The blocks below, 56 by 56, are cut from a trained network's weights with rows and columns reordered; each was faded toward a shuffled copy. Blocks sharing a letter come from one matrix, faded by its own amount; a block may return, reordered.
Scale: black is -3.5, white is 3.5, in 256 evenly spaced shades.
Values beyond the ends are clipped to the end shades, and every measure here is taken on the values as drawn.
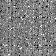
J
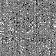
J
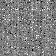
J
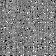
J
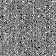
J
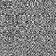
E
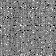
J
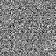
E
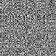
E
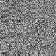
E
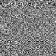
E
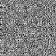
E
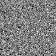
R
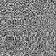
E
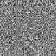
E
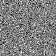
R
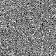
R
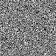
R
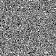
R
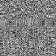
E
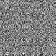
E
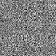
E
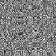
E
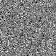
R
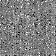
J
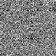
E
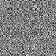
E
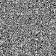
R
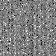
J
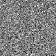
R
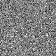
R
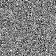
R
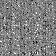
J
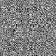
E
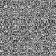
E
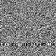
E
